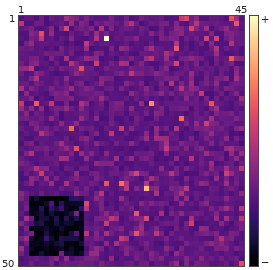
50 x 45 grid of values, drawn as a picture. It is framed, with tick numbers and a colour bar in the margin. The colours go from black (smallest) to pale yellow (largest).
Mirror symmetry: none. Stripes: none. Average level on the scale: 30%. Odd patch: lower, in the bottom left. Histogram: heavy tails on both sides. Ninth with the lowest average: bottom left.
